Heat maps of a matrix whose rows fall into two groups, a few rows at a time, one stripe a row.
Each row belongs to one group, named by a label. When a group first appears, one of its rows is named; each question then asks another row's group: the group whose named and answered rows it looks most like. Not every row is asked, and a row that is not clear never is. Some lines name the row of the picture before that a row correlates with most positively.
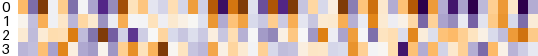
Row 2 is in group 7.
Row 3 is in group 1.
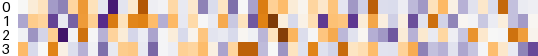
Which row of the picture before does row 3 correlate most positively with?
0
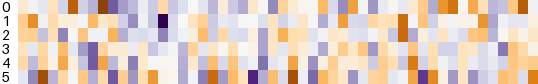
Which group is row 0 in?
7
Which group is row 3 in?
7
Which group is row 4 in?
7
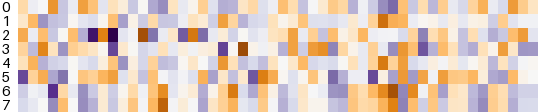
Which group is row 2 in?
7
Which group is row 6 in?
1
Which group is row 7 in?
1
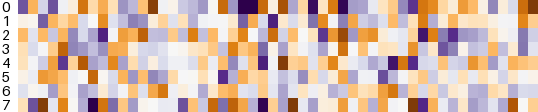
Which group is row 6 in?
1
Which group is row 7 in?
7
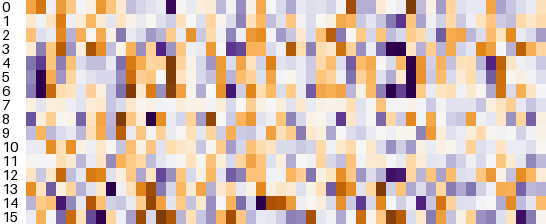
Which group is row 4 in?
1
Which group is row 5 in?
1
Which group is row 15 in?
1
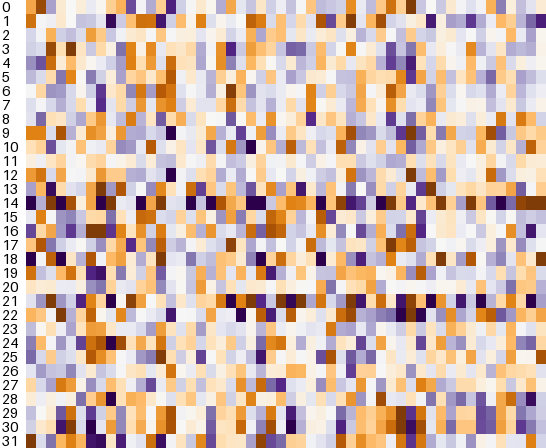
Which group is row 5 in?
1
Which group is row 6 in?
1
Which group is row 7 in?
1
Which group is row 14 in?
7
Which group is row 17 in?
1
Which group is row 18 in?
7
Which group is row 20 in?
7
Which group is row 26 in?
1
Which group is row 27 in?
7
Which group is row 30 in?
1
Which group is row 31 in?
7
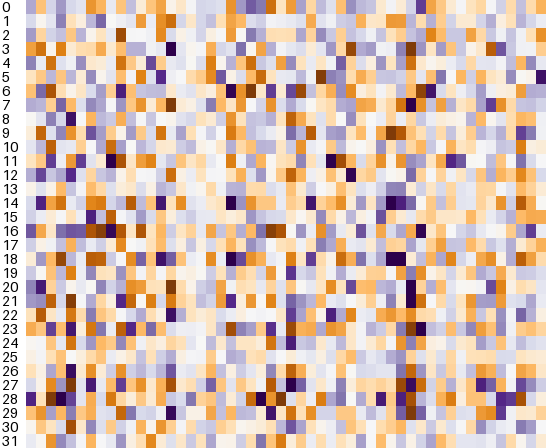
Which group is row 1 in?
1
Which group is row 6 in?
7
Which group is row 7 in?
1
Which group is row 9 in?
1
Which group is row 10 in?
7
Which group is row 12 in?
1
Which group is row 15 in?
7
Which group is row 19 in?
1
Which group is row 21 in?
1
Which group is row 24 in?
1
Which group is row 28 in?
7
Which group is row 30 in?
1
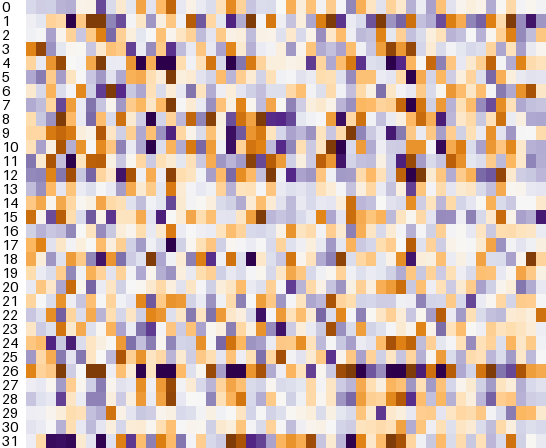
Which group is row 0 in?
1
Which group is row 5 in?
1
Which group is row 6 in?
7
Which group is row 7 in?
1
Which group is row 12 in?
1
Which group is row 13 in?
1
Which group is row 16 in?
1
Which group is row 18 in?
7
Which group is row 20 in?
1
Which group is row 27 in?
1
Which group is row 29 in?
7
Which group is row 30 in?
1
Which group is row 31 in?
1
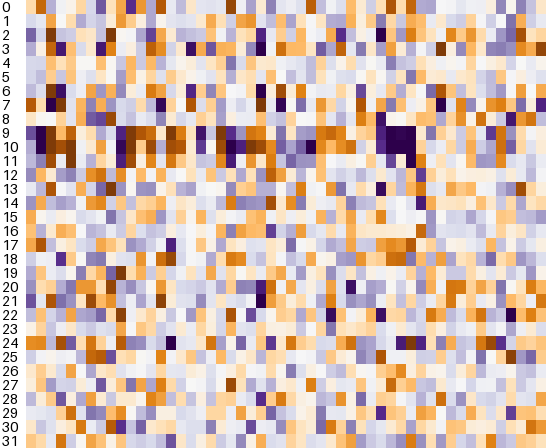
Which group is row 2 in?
7
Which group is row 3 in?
7
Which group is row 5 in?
1
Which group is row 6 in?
7
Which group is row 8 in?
7
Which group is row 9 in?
1
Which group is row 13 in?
7
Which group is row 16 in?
7
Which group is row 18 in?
1
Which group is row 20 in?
7
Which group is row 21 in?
7
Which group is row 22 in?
7
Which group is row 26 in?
1
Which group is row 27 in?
1
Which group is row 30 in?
7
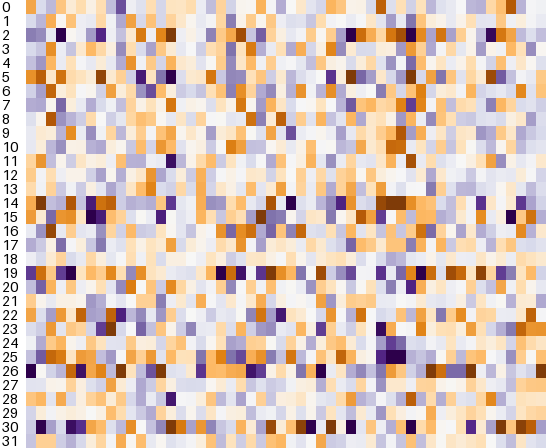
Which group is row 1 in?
1
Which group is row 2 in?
1
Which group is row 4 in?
1
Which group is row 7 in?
1
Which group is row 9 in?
1
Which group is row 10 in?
1
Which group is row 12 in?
7
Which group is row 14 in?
1
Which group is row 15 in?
7
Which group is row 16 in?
7
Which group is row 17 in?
1
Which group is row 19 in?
7
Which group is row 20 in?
1
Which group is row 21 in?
7
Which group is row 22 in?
7
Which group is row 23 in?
7
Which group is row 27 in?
7
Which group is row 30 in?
1
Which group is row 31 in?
7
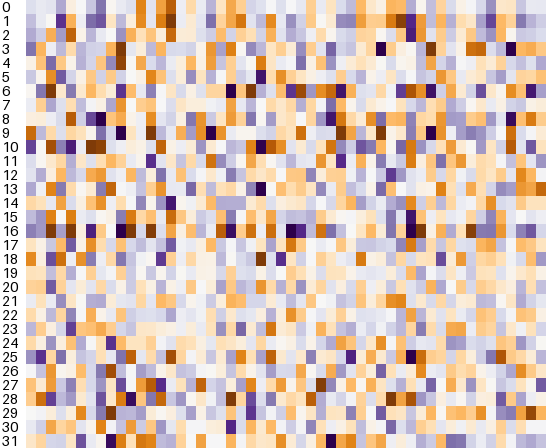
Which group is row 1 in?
1
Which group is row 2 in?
1
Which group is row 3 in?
7
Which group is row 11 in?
7
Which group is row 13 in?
7
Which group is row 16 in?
1
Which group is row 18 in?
7
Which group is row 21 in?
1
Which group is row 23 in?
7
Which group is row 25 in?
1
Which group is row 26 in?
7
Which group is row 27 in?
7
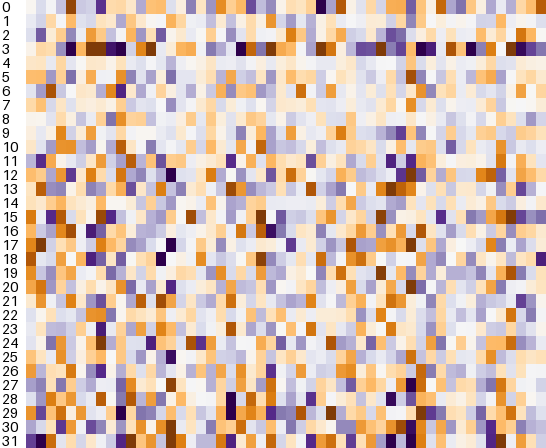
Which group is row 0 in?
7
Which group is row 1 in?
1
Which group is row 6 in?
7
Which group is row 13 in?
1
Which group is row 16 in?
7
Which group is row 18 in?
7
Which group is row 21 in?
1
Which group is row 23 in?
1
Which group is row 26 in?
7
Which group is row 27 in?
1
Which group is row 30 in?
1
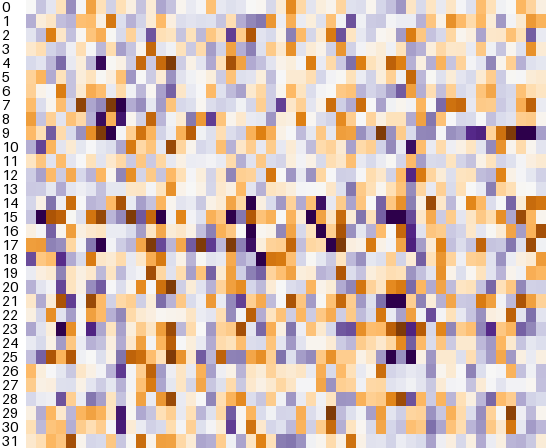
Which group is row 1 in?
7
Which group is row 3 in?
7
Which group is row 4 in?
1
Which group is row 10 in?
1
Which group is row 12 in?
1
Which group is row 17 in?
7
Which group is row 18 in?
7
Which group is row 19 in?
7
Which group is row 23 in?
1
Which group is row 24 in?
1
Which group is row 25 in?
1
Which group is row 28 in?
1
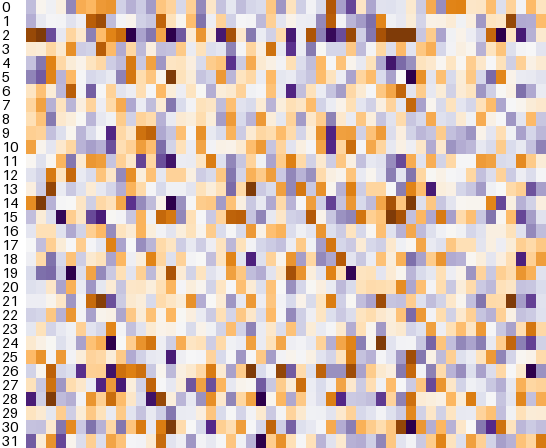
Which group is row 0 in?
7
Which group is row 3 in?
1
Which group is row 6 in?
1
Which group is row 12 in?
1
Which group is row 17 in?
7
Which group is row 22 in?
1
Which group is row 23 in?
7
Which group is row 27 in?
7
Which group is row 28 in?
7
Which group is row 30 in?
1
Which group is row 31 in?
7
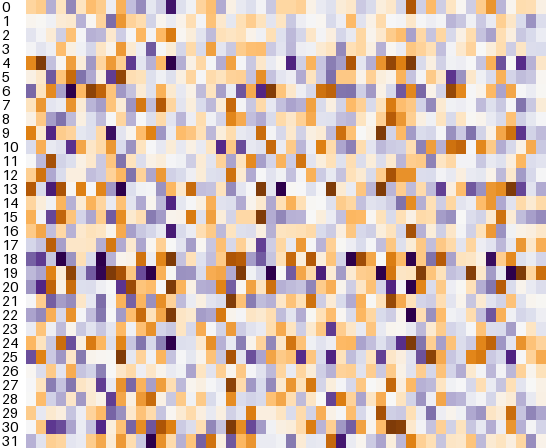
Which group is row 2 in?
1
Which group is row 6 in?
7
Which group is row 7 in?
1
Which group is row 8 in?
1
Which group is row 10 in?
7
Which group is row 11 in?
7
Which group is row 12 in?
1
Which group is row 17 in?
7
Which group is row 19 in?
7
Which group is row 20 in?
1
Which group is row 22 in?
1
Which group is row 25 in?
7
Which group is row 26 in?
7
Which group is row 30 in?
1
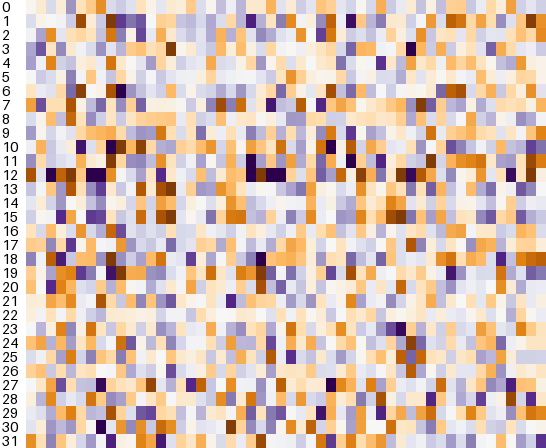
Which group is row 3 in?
1
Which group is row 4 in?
7
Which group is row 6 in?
7
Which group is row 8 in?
1
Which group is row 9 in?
7
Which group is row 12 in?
7
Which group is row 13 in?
1
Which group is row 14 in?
1
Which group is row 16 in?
7
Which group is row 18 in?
7
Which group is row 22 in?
7
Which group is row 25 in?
1
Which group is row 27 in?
7
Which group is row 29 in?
7
